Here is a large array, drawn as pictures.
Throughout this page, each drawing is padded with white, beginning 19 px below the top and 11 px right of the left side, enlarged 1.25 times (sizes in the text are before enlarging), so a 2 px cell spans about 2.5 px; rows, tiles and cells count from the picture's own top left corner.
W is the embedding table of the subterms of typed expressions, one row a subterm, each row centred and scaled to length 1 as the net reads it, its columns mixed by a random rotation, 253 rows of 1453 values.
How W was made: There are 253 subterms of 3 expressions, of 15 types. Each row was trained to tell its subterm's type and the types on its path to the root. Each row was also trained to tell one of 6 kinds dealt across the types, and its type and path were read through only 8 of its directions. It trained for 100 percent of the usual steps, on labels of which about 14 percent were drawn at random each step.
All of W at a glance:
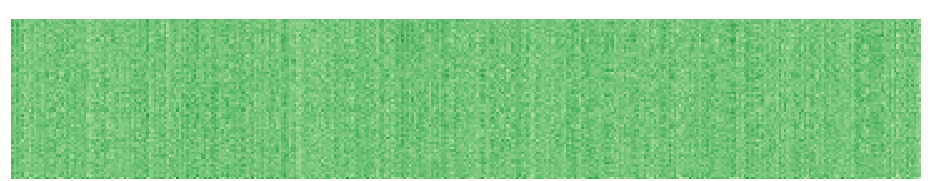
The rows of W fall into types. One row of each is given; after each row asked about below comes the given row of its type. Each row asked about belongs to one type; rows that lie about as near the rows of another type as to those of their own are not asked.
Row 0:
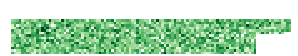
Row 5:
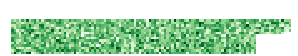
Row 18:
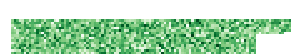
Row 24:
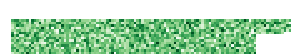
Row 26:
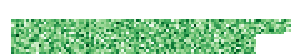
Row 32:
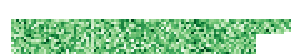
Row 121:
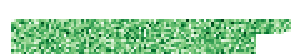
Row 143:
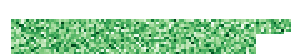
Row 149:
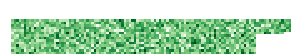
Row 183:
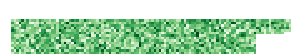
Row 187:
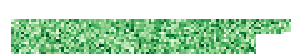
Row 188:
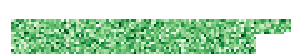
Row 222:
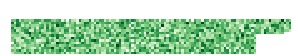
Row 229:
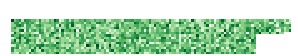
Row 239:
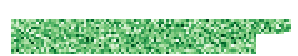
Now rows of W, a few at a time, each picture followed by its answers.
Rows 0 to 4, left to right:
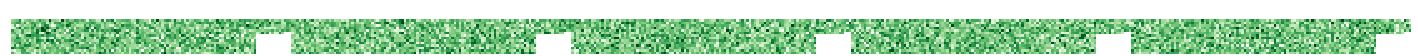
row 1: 149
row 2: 229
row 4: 121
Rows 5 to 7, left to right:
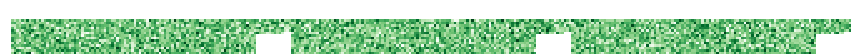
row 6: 121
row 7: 149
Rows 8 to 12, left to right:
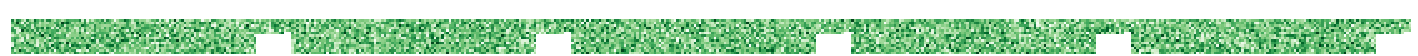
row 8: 222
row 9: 24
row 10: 5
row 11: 229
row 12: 187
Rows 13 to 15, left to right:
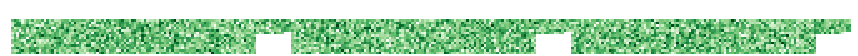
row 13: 149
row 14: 187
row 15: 149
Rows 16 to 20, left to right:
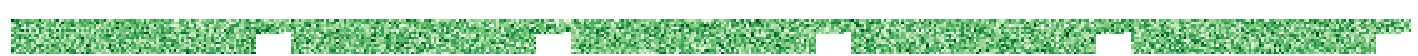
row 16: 229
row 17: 229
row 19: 143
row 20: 32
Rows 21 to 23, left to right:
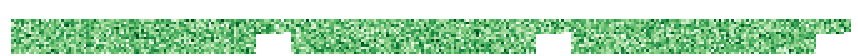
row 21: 121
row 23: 239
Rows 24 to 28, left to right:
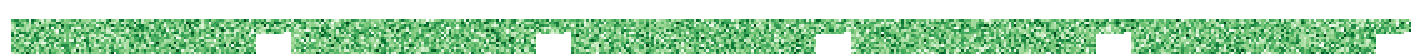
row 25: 183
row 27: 18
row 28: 229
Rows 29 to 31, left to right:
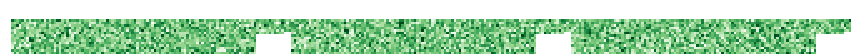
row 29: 188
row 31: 18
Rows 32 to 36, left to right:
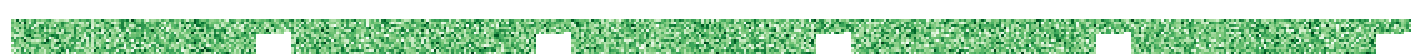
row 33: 32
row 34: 149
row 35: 183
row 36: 18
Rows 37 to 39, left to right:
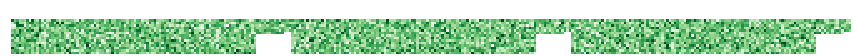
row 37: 143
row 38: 188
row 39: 188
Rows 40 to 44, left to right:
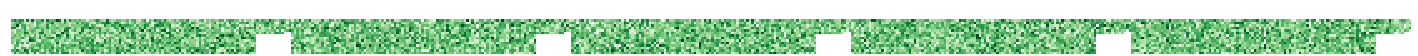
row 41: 121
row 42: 188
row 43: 183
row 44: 121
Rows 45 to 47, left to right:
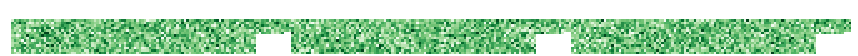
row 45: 183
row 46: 187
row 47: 188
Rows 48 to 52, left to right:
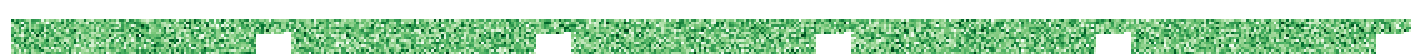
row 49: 239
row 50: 188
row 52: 239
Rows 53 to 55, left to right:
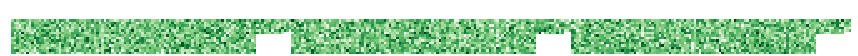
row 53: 187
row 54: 229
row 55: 5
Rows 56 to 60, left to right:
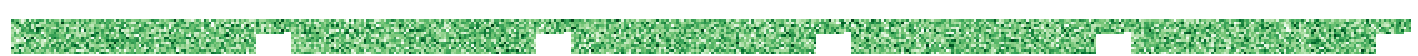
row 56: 143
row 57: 24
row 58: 229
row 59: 143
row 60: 18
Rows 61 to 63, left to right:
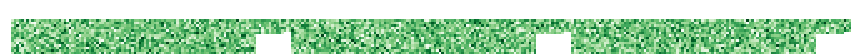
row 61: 188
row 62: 32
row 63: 239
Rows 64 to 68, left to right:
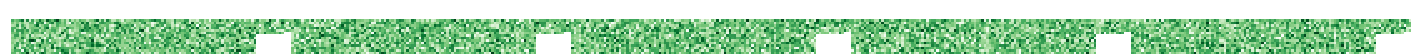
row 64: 26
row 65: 149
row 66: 187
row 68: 26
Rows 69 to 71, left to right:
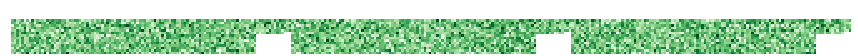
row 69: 24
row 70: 0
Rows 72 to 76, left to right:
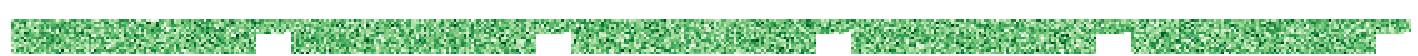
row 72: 183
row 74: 0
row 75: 149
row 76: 183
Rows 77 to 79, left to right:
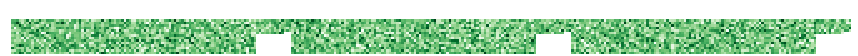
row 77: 143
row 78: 143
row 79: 188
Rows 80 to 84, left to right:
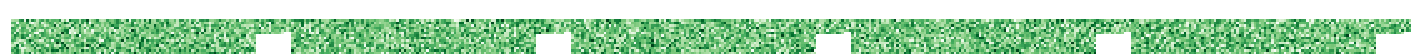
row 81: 121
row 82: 26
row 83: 187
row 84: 143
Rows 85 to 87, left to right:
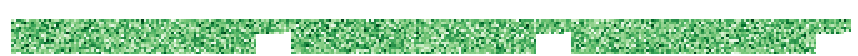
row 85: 0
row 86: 0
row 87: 239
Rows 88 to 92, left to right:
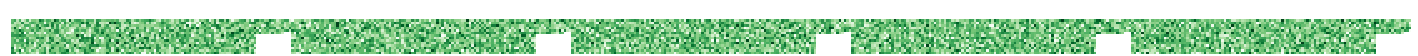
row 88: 26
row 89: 187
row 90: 239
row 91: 26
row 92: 187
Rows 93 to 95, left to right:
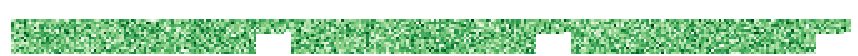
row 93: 183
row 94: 239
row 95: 239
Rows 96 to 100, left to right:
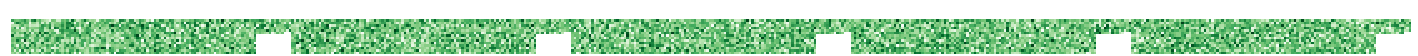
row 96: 183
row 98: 121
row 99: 229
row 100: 222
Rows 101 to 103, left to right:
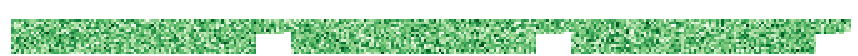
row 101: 32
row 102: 18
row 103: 26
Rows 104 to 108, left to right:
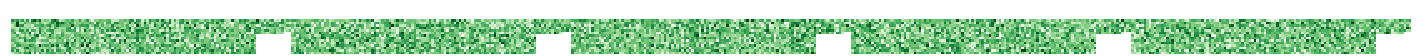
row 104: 222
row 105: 149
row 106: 121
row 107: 143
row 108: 183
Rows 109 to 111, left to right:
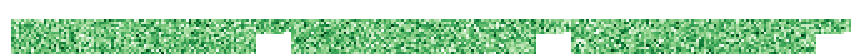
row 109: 18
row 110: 32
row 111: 188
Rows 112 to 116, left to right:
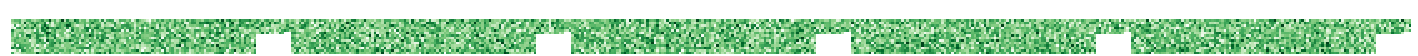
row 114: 26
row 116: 143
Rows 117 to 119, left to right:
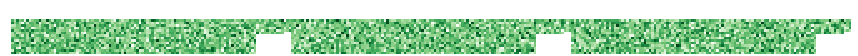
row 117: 5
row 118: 188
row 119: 222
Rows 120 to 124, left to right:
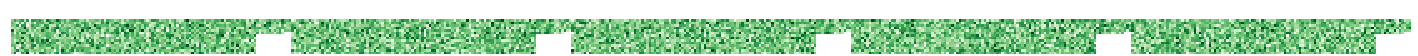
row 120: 187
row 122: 121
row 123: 183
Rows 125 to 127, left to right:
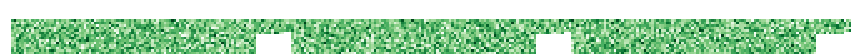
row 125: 149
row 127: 222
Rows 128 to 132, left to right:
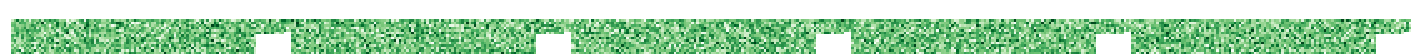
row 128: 26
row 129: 222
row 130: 24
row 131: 222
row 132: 187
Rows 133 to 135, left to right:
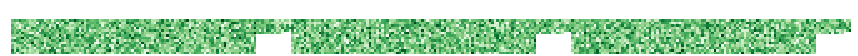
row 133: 121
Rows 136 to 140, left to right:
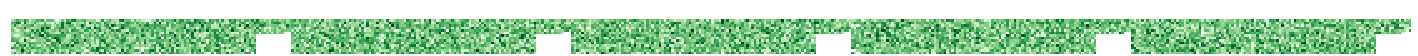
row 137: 188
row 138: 187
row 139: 0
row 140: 5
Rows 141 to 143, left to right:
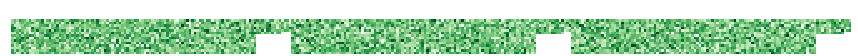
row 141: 121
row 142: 143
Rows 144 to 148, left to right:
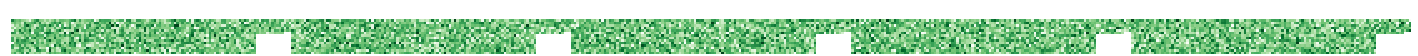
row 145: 5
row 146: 0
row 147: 5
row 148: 229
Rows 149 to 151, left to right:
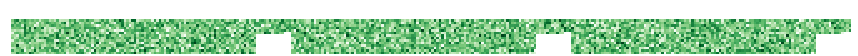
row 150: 239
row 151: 149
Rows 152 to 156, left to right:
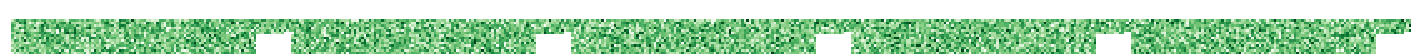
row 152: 183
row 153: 143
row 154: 188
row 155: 229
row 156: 143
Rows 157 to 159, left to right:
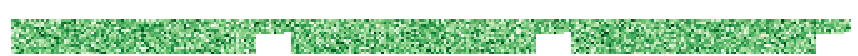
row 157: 149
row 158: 149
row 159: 183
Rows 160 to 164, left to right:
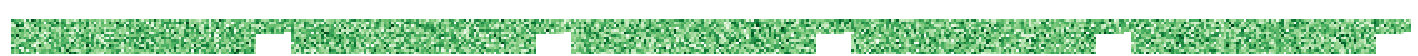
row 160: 26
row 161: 32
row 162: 18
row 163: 229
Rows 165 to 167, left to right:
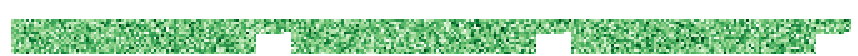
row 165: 24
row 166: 18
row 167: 26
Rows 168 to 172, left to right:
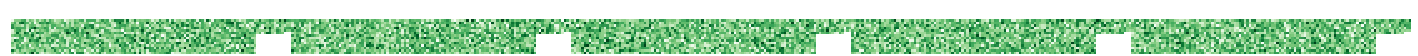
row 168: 239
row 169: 121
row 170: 0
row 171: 187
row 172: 149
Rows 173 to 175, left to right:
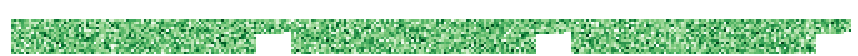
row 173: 188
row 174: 187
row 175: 24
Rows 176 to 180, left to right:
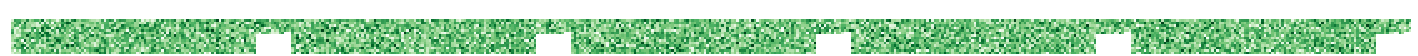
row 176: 183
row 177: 0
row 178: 229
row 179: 5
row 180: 0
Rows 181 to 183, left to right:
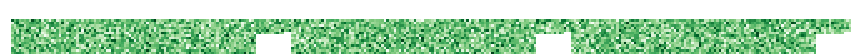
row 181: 143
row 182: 188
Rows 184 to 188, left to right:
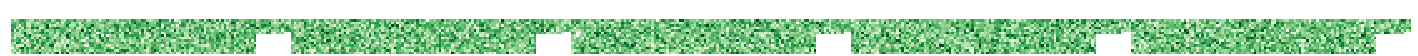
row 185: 32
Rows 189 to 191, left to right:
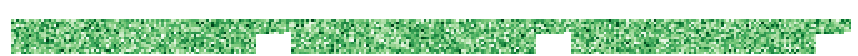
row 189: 0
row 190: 188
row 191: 26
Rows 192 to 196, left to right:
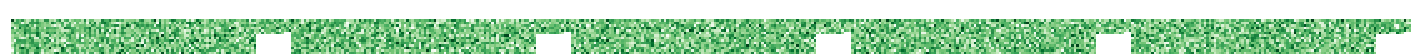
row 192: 18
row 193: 143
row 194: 187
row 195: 5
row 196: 239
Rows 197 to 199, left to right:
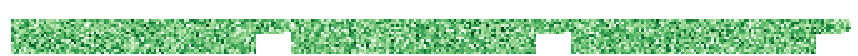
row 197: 32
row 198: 18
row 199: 121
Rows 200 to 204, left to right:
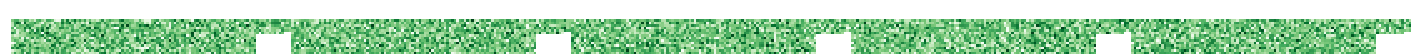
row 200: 18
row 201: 239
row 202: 26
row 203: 18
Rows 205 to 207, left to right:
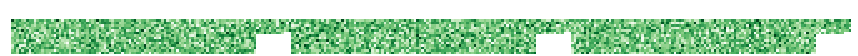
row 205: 229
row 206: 0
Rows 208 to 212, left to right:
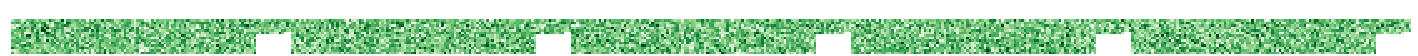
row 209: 26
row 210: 0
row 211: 143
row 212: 32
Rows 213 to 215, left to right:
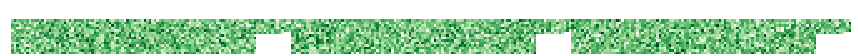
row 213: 188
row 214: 0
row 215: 229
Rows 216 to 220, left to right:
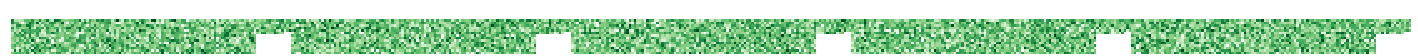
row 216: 143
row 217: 0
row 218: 24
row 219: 183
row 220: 0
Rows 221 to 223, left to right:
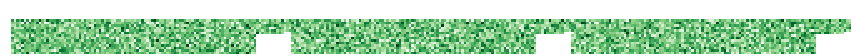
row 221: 5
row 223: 121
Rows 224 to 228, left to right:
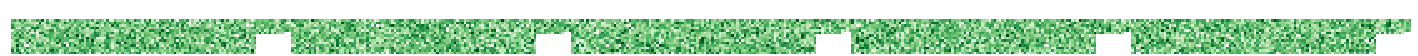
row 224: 188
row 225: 149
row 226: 188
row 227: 0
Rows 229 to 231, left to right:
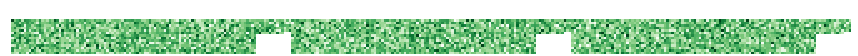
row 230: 239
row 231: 188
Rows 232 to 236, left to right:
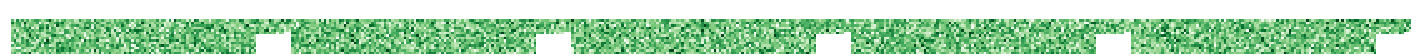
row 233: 0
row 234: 32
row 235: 222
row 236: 187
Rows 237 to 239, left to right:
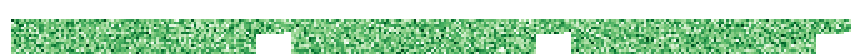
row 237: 229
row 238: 149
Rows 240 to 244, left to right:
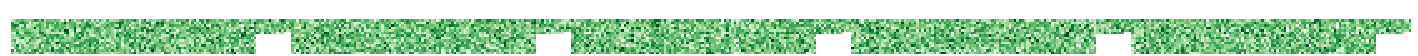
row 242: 0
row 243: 143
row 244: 32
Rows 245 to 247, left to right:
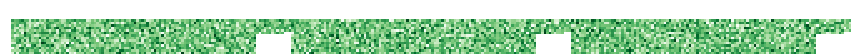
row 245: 183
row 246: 229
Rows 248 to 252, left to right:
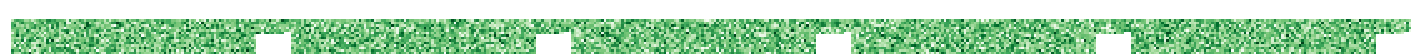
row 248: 26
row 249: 149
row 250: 32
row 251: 149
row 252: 0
